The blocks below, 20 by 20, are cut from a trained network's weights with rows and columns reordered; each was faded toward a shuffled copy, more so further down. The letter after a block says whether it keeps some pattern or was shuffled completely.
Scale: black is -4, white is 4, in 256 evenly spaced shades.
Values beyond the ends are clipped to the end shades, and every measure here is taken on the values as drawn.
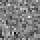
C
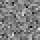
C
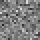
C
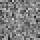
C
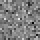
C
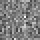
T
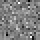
C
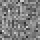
T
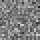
C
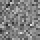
C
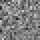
C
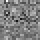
T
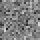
C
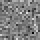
C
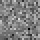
C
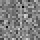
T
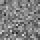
C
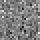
C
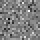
C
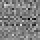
T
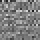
T
